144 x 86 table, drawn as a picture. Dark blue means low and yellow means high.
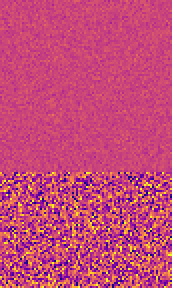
Average level on the scale: 50%. Mirror symmetry: none. Seam: horizontal, 60% of the way down, the top part calmer. Slope: none. Histogram: heavy tails on both sides. Grain: fine.
